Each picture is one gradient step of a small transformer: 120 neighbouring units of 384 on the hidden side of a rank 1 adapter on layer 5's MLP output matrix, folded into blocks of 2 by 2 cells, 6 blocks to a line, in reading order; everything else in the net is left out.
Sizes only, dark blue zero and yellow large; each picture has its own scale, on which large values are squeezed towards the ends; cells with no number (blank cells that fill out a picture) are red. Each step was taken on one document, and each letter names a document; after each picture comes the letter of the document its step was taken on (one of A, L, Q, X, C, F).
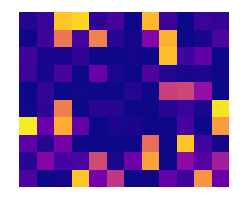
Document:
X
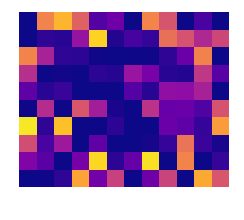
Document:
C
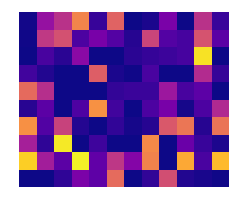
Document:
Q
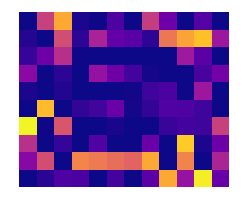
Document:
C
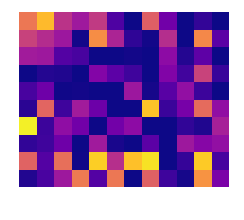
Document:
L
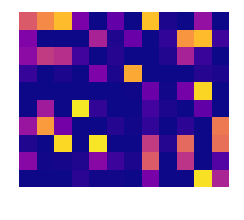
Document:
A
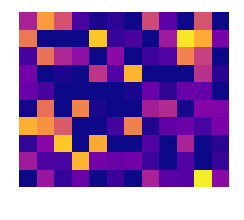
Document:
A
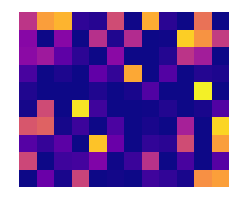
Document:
A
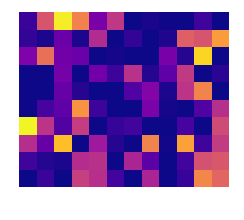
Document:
L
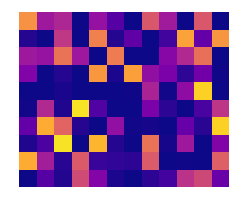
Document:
A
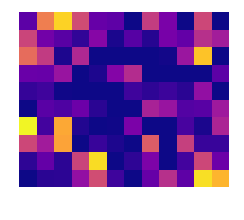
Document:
L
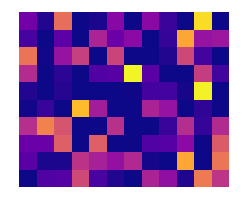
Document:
A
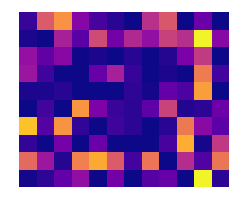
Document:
C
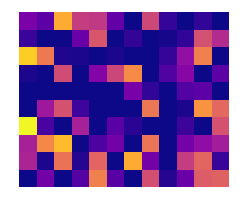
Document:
L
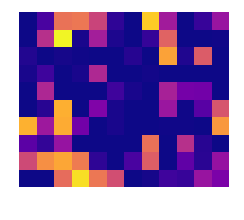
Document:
X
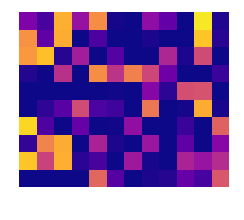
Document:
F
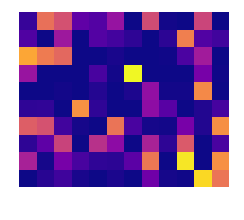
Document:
A
